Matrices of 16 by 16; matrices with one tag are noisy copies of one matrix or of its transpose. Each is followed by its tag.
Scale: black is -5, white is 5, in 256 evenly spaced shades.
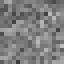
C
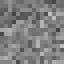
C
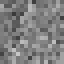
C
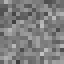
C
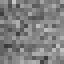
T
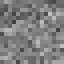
C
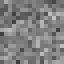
C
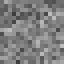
C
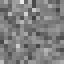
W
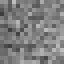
T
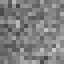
T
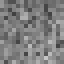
T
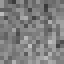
T
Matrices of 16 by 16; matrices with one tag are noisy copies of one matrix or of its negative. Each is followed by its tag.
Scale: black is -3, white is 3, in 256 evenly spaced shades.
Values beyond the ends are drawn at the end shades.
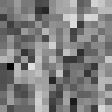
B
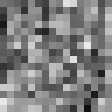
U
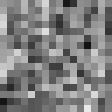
U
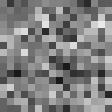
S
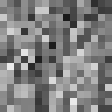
B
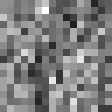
B
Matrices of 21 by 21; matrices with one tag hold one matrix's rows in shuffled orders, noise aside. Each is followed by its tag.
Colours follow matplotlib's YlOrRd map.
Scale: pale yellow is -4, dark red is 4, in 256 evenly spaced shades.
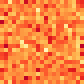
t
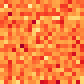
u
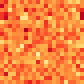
t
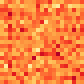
u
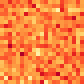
u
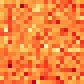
u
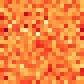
t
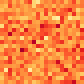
u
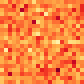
u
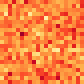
u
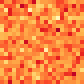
u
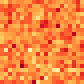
u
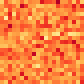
u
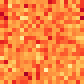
t
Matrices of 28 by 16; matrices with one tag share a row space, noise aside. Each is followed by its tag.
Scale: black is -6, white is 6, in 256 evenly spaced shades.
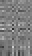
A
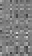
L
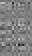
A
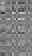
A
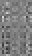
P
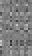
L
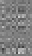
A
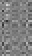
P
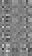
P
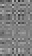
A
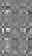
P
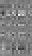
A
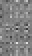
L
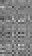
A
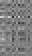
A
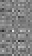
A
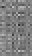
A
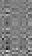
P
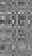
A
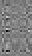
P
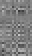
A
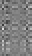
P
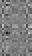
P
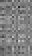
A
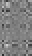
P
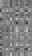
L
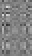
P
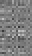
A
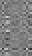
P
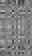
A
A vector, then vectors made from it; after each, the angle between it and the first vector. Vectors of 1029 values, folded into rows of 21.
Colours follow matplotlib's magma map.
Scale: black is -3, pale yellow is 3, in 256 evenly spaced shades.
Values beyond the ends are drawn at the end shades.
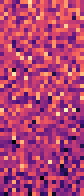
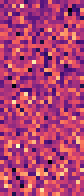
partly opposed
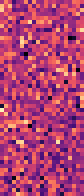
partly aligned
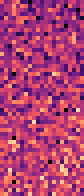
nearly opposite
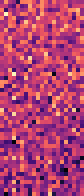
nearly parallel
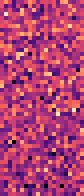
partly aligned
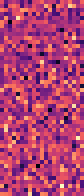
partly opposed
